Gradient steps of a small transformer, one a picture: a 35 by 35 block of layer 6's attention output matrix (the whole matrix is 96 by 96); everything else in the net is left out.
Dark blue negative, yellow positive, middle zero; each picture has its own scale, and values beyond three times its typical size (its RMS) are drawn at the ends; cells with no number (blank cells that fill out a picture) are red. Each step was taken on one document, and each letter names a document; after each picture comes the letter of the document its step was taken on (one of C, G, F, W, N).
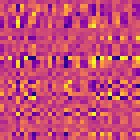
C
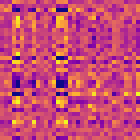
C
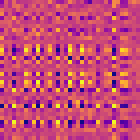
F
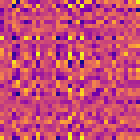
F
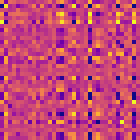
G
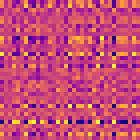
F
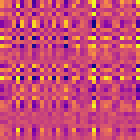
C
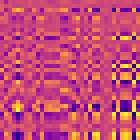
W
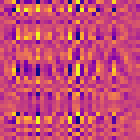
F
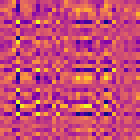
C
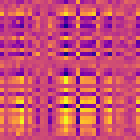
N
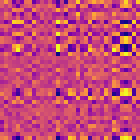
G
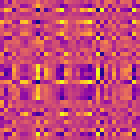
N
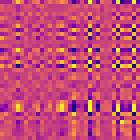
W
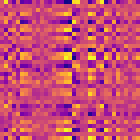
C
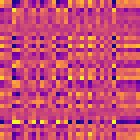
F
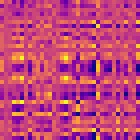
N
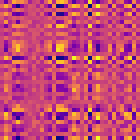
G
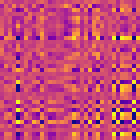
W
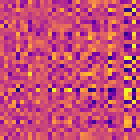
G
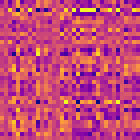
N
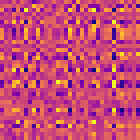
F
